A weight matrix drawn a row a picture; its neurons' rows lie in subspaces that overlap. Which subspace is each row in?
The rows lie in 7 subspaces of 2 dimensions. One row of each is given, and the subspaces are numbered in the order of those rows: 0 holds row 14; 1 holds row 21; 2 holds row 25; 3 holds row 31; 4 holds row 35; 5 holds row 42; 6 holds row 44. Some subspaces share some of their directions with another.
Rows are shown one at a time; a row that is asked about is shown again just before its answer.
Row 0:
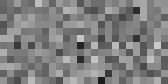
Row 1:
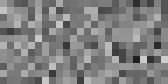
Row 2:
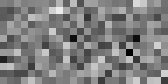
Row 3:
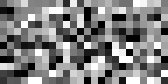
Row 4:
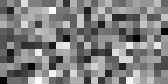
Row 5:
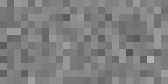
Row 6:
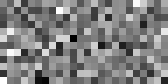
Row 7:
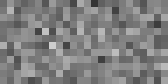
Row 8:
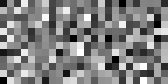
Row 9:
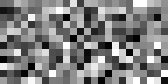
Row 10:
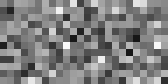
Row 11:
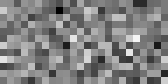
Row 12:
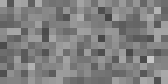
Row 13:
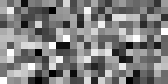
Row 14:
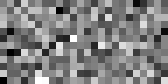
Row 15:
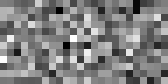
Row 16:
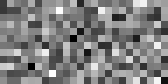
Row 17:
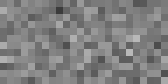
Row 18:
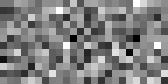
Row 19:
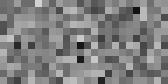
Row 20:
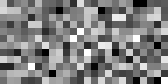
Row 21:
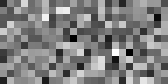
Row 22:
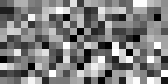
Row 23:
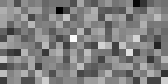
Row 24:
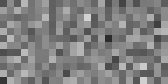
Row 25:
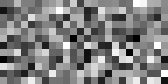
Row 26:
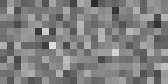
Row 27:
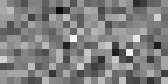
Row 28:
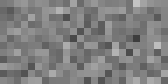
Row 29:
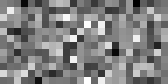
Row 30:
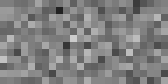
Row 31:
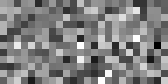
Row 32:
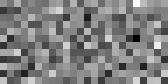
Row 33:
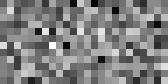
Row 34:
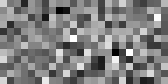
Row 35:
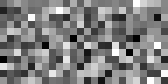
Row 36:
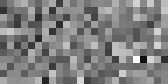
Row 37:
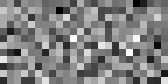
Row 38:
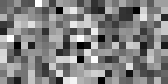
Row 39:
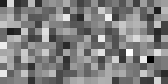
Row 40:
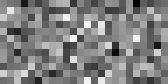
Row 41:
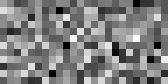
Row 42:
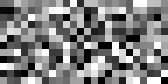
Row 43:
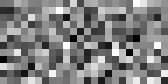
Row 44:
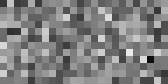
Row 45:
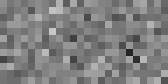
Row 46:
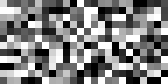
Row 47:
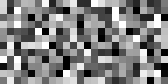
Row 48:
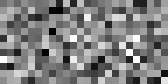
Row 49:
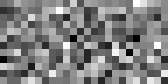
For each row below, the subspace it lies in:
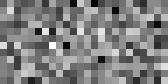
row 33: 4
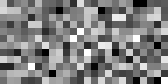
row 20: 6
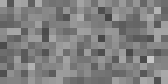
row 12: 6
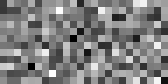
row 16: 6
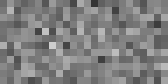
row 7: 4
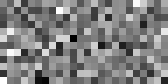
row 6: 0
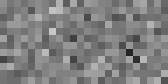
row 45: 5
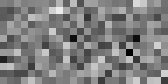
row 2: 5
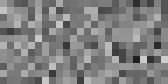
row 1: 5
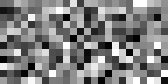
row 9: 5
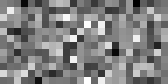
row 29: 2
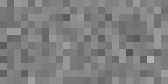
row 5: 6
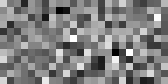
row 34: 1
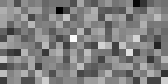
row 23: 0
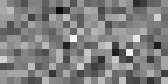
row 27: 1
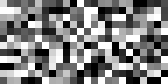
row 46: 6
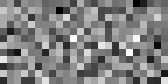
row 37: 0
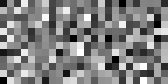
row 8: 1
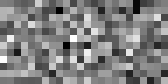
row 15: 3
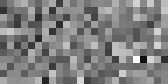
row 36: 5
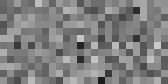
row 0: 3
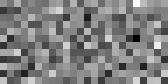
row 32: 1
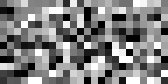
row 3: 0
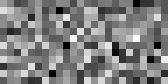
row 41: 5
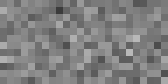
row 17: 2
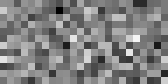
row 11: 2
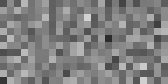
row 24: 1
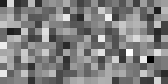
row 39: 6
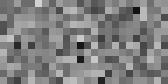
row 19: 3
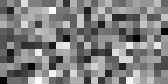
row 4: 0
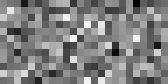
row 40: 2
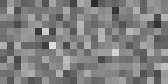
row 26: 4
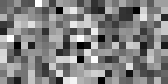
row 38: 3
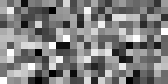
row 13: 0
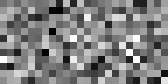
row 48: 5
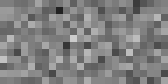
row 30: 3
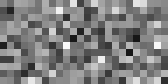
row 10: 4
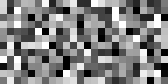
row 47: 4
